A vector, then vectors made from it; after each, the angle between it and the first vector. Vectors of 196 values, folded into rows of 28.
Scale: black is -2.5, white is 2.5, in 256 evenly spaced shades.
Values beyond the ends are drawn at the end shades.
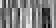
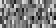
orthogonal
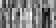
nearly parallel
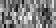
partly aligned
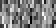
partly opposed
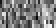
partly opposed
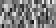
orthogonal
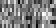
partly opposed
